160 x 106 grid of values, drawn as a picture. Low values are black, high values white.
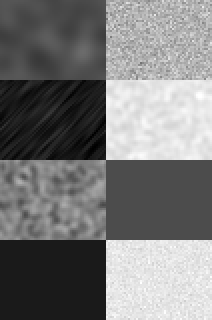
The table splits into 4 rows of 2 panels. Panel 1,1: low, smooth, faint in contrast. Panel 1,2: high, fine-grained. Panel 2,1: very low, slanting up to the right, faint in contrast. Panel 2,2: very high, blotchy, faint in contrast. Panel 3,1: middling, blotchy. Panel 3,2: low, flat. Panel 4,1: very low, flat. Panel 4,2: very high, fine-grained, faint in contrast.
